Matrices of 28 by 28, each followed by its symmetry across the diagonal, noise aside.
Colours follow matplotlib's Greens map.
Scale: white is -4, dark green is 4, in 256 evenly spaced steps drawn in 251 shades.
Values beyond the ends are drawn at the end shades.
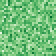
neither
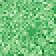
symmetric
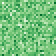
symmetric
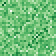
symmetric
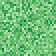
symmetric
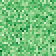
neither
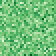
neither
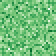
symmetric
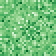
symmetric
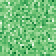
neither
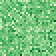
symmetric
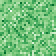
symmetric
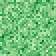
symmetric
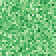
neither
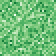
symmetric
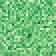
neither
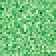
neither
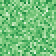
neither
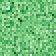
symmetric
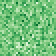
neither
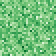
neither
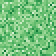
symmetric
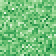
neither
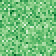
symmetric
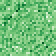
symmetric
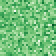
neither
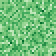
symmetric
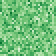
neither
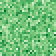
neither
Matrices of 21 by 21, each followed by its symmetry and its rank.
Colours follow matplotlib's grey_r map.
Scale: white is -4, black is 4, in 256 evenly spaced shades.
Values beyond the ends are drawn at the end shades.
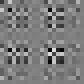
symmetric, rank two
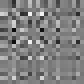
antisymmetric, rank two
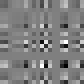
symmetric, rank one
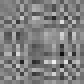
antisymmetric, rank two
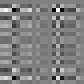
neither, rank one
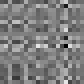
neither, rank two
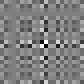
symmetric, rank one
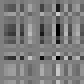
neither, rank one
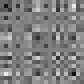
symmetric, rank two
